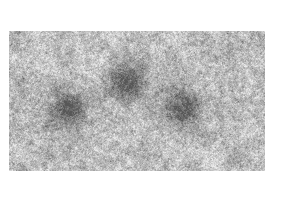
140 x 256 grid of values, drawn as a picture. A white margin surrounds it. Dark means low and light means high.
Seam: none. Grain: blotchy. Average level on the scale: 70%. Mirror symmetry: none. Dips: three.
